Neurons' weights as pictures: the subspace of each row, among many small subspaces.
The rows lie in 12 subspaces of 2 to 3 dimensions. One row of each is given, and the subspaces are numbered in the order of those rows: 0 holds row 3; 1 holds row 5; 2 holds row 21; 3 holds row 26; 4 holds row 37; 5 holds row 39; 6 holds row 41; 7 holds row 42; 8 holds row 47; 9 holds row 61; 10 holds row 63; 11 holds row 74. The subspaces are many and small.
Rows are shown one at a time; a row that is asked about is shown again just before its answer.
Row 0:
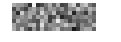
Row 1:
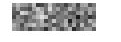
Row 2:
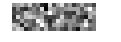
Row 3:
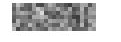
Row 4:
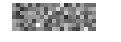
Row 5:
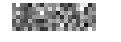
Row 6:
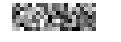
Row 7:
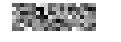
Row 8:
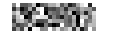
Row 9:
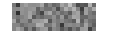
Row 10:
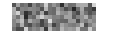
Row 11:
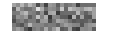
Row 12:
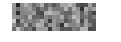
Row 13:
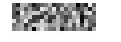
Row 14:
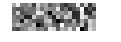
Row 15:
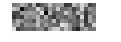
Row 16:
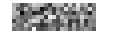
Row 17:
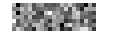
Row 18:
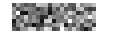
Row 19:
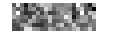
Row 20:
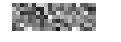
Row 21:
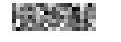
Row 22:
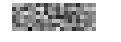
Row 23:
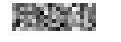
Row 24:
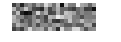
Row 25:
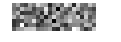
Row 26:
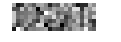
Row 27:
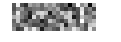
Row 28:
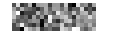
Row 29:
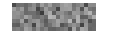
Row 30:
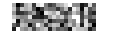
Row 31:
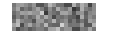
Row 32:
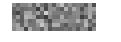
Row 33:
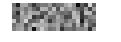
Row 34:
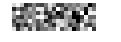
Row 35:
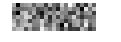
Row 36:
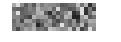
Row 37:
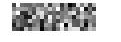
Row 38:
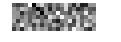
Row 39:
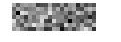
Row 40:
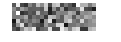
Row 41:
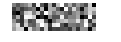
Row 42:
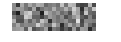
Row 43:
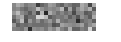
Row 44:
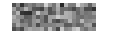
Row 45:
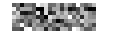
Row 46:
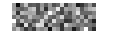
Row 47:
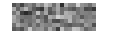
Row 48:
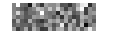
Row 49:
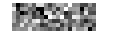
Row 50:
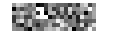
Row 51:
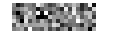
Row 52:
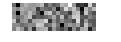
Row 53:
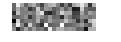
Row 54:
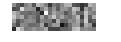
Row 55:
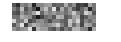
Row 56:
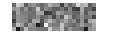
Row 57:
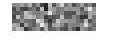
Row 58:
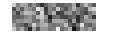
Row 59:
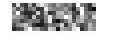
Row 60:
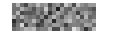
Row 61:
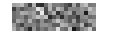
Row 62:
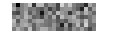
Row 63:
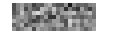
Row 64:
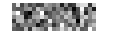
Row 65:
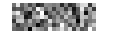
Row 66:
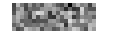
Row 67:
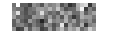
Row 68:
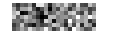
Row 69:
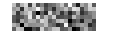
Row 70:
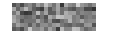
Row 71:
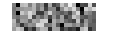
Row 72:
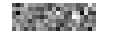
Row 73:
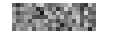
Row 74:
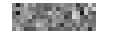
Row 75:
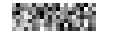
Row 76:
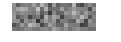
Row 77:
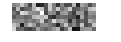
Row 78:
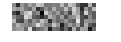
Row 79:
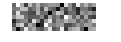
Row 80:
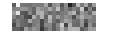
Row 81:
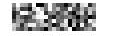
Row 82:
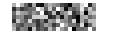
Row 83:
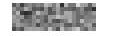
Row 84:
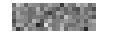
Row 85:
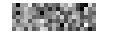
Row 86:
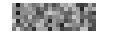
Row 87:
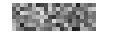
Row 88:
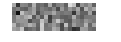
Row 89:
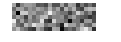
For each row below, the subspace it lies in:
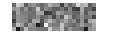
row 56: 3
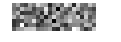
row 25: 2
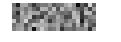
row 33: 10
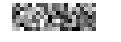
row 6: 1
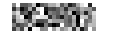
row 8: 8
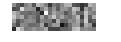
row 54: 3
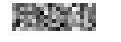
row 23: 2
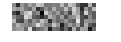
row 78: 7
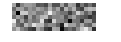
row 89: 5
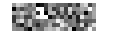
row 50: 7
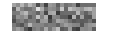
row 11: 6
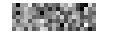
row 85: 1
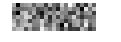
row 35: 4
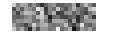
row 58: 11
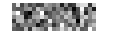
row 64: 7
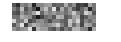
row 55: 10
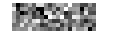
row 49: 10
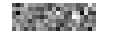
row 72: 11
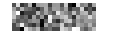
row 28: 1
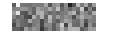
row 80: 4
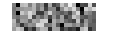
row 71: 9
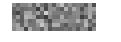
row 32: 6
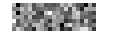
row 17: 5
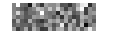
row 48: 1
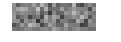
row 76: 6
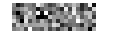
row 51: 6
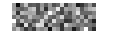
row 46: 2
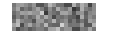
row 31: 2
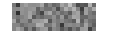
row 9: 9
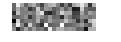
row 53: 2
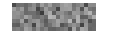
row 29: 11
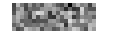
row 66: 10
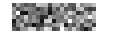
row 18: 5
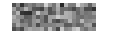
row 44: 8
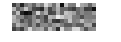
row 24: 8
